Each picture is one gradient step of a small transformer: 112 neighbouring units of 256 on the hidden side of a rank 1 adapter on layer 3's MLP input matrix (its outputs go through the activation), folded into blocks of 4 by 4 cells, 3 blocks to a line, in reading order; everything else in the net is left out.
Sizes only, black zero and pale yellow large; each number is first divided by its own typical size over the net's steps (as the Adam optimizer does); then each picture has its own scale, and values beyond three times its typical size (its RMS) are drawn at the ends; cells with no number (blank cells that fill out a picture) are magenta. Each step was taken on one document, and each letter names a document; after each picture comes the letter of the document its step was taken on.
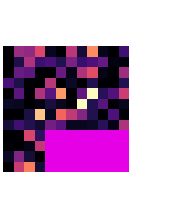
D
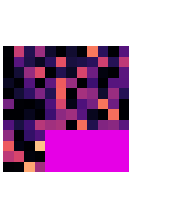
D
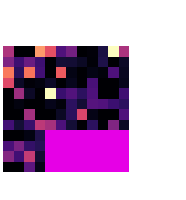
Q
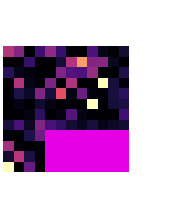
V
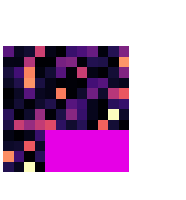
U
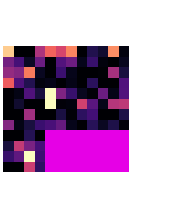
Q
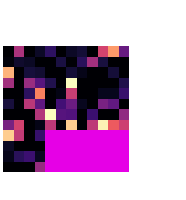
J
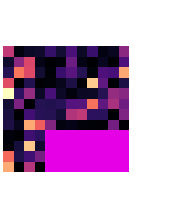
U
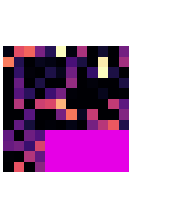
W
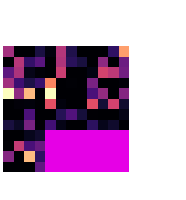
Q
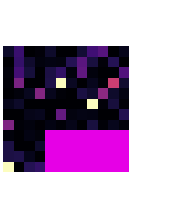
V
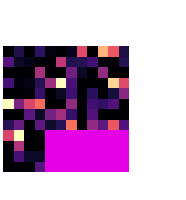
J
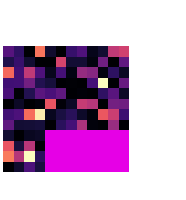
U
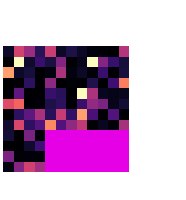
D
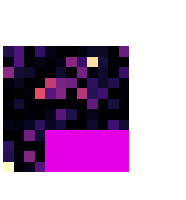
V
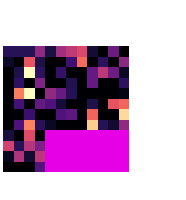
W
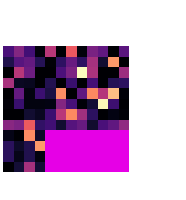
D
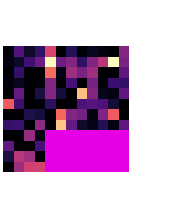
D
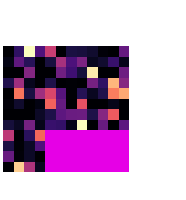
D
